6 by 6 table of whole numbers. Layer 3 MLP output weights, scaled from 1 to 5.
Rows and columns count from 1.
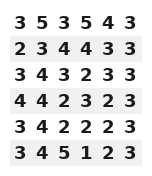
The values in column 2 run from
3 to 5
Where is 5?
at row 1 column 2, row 1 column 4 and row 6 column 3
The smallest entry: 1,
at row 6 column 4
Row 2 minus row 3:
-1 -1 1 2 0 0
